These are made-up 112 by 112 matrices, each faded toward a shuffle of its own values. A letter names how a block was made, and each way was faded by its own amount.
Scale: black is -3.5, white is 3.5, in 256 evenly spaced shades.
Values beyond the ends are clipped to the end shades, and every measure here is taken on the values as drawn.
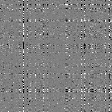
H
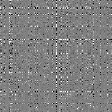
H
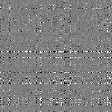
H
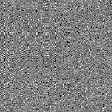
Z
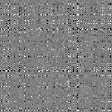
H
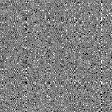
Z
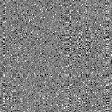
Z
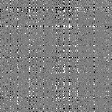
H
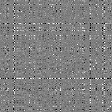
H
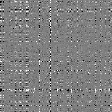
H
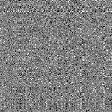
Z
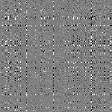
H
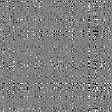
H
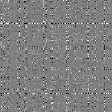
H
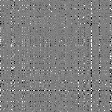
H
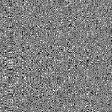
Z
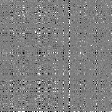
H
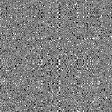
Z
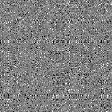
Z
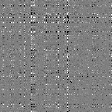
H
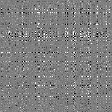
H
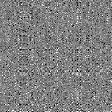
Z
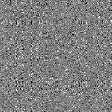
Z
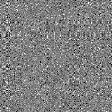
Z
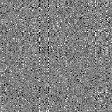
Z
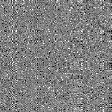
Z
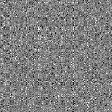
Z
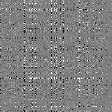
H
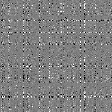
H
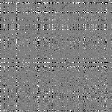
H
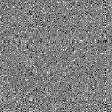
Z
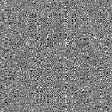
Z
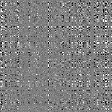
H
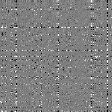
H
